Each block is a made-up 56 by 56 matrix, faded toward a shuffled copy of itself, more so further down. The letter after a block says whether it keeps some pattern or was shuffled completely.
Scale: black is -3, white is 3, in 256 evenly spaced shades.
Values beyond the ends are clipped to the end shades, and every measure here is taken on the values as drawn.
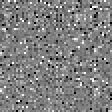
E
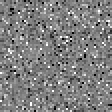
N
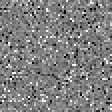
N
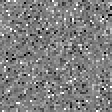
N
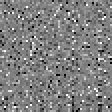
E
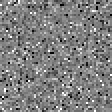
N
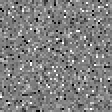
N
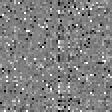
E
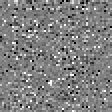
E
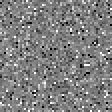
N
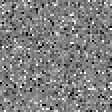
N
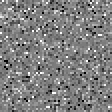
N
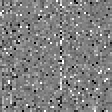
E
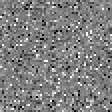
E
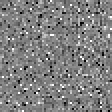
E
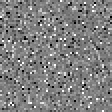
N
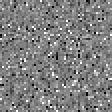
E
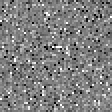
N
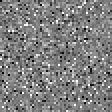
E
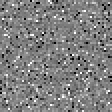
N
